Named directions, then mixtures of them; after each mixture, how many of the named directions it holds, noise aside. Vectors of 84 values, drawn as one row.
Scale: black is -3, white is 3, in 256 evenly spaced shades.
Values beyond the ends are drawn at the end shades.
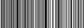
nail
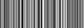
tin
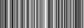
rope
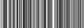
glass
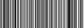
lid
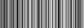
three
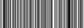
two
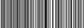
one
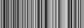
three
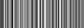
three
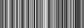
two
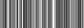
three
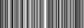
two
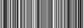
three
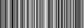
one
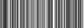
three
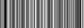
three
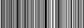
one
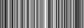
one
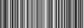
two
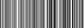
one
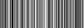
one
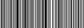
one
